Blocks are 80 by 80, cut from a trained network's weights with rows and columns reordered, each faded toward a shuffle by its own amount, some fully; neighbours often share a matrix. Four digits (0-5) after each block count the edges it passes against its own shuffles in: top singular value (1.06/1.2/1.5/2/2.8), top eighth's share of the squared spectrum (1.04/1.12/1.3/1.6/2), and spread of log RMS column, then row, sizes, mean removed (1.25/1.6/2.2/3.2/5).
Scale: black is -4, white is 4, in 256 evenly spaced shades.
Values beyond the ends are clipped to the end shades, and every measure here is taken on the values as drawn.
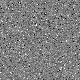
0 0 0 0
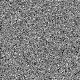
0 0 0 0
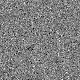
1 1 0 0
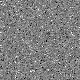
0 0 0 0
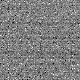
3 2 2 0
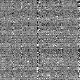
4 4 3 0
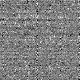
3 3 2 0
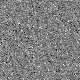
0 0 0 0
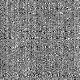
3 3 0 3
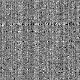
4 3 1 3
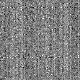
3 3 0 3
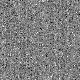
2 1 0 1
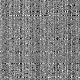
4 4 1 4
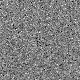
0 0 0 0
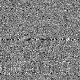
3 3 0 2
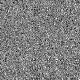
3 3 1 0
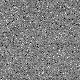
1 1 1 0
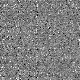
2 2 2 0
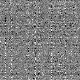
3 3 3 0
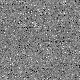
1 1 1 0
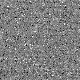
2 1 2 0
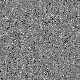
1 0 0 0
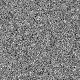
1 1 0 0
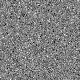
1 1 0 0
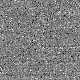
1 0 0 0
